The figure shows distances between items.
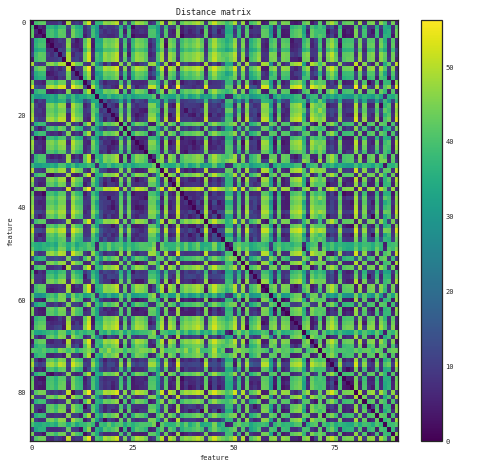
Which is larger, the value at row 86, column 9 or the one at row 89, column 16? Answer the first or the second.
the second
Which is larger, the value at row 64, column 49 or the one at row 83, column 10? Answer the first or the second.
the second
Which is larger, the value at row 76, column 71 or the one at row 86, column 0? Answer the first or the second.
the second
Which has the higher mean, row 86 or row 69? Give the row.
69
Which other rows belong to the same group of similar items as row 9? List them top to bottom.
1, 2, 3, 13, 14, 17, 18, 19, 20, 21, 23, 25, 26, 27, 28, 32, 34, 35, 37, 38, 39, 40, 41, 42, 44, 45, 46, 47, 50, 52, 54, 55, 56, 60, 62, 63, 68, 73, 74, 75, 77, 78, 79, 81, 83, 84, 86, 89
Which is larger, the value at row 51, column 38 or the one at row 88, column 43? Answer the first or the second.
the first
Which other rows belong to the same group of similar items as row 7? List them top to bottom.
0, 4, 5, 6, 8, 10, 11, 12, 15, 22, 24, 29, 30, 33, 36, 43, 51, 53, 57, 58, 61, 64, 65, 66, 69, 70, 72, 76, 80, 82, 85, 88, 90
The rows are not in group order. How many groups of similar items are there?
3
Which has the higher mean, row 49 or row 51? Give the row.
49
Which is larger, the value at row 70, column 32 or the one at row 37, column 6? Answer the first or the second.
the first
